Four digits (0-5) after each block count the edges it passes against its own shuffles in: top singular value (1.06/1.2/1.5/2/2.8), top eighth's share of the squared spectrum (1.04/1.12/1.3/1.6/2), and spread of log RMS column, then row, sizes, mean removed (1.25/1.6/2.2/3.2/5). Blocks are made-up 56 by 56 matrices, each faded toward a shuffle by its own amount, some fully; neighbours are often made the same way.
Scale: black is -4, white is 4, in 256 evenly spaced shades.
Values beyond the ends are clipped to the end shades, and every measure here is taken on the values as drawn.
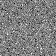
0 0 0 0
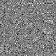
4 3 1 2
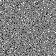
1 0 0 0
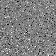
2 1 0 0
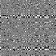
4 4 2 3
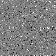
3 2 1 1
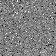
0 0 0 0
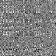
4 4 2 2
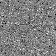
2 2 0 0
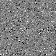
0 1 0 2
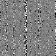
3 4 3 0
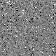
1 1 1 0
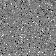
1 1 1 0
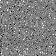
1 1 0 0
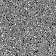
1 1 0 0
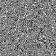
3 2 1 0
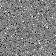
0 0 0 0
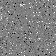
0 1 0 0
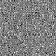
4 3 1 1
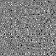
4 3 2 2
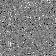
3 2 1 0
